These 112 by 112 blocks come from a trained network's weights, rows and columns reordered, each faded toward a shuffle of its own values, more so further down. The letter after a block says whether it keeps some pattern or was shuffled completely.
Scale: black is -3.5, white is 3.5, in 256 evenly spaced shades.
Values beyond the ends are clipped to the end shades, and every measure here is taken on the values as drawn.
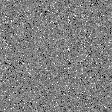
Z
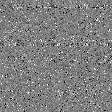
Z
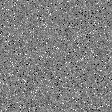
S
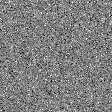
S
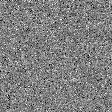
S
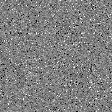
Z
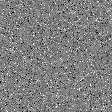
S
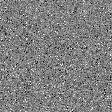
Z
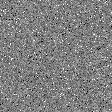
S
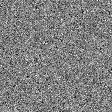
S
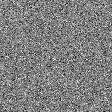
Z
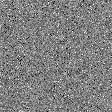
S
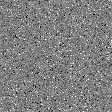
S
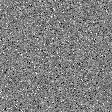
S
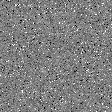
S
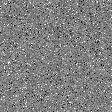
S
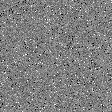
S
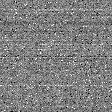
Z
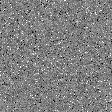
S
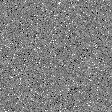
S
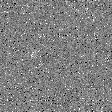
Z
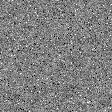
S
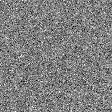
Z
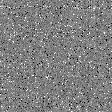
Z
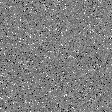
S
